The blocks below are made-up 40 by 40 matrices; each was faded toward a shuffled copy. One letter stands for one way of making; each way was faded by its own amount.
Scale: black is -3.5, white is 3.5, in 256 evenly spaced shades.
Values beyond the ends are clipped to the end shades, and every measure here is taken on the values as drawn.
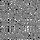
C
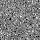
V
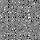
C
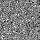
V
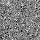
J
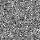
J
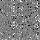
C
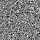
V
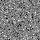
V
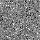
J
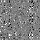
C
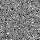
V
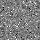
V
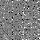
C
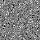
J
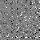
C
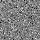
V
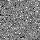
V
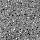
V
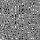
C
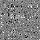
C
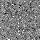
V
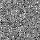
J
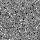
V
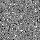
V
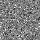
V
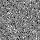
V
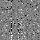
C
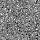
J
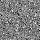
V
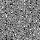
J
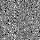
J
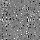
C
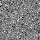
V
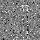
J
